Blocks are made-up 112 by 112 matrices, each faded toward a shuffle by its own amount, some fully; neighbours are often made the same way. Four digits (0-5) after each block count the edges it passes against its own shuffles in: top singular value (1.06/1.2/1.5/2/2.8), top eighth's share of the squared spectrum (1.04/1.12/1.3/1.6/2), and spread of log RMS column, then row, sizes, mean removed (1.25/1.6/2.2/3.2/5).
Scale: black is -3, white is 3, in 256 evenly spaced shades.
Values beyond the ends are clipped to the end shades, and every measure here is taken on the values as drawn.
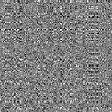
5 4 3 3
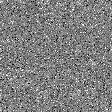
2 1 0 0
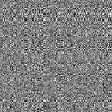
5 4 3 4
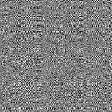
5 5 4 4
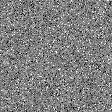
1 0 0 0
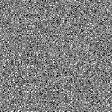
4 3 2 2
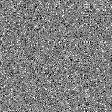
3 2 1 1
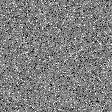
1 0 0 0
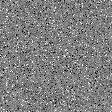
0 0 1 0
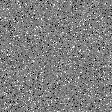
0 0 0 0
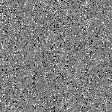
1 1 2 0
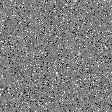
0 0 0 0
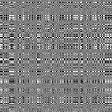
5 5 4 5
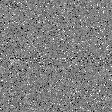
3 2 0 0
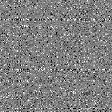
4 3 2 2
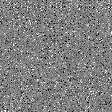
3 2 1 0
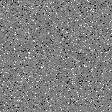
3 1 0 0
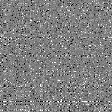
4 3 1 2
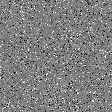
0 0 0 0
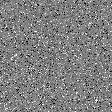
2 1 0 0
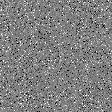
3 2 0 0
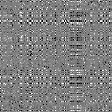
5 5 4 4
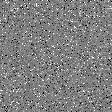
3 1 0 0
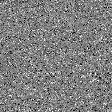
1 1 0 2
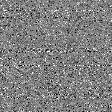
1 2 0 3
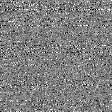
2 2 0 4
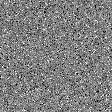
0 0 0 0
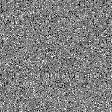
4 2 1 1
